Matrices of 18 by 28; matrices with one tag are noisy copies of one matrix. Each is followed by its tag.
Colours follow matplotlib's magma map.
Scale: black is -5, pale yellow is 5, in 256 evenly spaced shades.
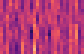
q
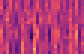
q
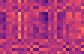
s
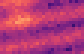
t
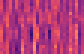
q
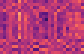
s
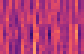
q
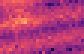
t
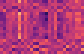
s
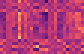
s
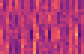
q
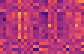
s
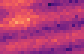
t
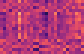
s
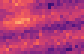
t
